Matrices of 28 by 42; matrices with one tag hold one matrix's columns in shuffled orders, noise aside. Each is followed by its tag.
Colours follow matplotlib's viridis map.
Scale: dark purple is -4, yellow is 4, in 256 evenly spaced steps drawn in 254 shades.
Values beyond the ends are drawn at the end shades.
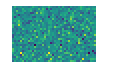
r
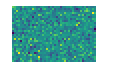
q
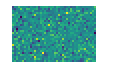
q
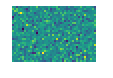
q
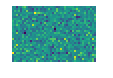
q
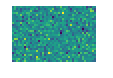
q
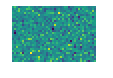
q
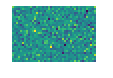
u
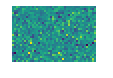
r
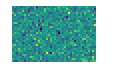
q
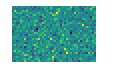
q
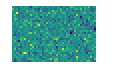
q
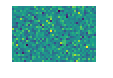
u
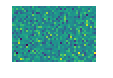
r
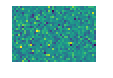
u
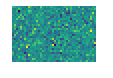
u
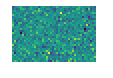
q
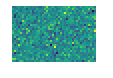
u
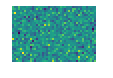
q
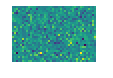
r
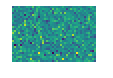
r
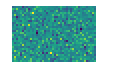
q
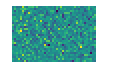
u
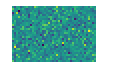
u
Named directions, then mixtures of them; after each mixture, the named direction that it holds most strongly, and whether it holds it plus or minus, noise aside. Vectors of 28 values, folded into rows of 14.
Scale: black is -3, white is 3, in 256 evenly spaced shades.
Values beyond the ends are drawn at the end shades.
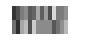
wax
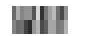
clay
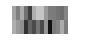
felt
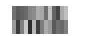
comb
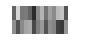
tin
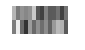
tin, minus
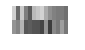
felt, plus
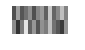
comb, plus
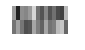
tin, minus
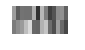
clay, minus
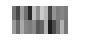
felt, plus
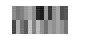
comb, minus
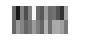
tin, minus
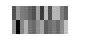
wax, plus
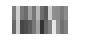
clay, plus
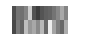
felt, minus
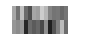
felt, plus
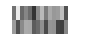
tin, plus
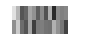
wax, minus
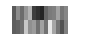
felt, minus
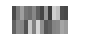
comb, minus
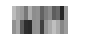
clay, plus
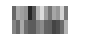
tin, plus
